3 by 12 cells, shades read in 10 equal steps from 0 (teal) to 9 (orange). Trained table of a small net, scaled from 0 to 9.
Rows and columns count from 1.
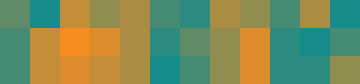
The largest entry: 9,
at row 2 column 3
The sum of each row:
43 52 52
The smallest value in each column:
2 0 7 5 6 0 1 5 5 1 0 0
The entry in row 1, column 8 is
6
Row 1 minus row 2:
1 -7 -2 -3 0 1 -2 1 -3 1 6 -2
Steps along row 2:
up up down down down up up up down down up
